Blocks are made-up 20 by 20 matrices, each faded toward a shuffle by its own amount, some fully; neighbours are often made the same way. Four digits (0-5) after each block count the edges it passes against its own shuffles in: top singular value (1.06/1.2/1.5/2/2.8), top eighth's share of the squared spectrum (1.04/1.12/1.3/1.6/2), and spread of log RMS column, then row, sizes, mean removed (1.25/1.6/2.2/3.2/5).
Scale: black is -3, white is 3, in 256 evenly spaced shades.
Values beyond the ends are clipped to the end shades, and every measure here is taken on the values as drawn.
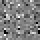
3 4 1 1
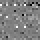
2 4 1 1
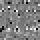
2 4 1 1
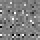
3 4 1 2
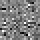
3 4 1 0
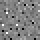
0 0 0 0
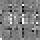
3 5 2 1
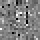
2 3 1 1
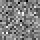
0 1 0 0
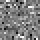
1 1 0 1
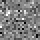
1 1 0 0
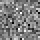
0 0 0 0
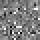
1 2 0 1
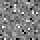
0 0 0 0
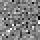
0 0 0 0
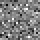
0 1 0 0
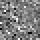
0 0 0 0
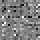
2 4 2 2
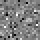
0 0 0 0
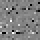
2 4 0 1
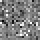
2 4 1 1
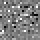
2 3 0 1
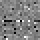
3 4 0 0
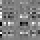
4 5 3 3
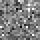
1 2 0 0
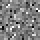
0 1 1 0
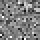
0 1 0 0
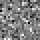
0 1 0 0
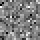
1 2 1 0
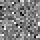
2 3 1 0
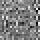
3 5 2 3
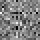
3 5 1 1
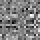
3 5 2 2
